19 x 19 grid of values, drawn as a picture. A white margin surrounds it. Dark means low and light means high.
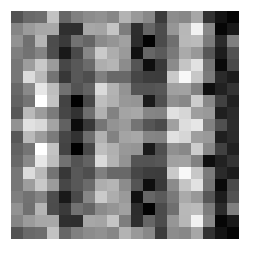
Odd rows or columns: none. Mirror symmetry: top to bottom. Grain: streaks running down. Stripes: upright, repeating 3 times.
